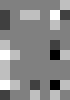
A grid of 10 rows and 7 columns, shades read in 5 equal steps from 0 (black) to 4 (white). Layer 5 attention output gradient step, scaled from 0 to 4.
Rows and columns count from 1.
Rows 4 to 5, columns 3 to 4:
2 2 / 2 2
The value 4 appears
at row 2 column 6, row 6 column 1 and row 9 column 1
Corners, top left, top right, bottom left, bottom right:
2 3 1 2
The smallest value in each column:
1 2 2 1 2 0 1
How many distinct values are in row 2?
4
